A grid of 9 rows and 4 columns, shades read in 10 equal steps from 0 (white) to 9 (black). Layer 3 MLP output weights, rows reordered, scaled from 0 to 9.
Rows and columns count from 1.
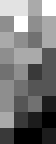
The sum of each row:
5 11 15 16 22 21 23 27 33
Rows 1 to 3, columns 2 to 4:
1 3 0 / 0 4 3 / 4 5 3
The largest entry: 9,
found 3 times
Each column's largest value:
7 9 9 9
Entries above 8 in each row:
0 0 0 0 0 0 0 1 2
